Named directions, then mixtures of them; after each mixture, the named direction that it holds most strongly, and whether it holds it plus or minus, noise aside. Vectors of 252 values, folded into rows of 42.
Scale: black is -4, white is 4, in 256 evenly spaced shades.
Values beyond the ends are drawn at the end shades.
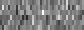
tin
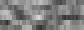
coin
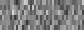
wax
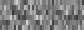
wax, minus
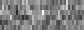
tin, plus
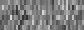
tin, plus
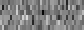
tin, minus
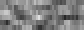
coin, plus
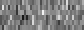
tin, plus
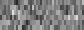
wax, plus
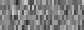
wax, plus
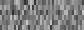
wax, minus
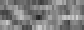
coin, minus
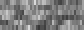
coin, plus
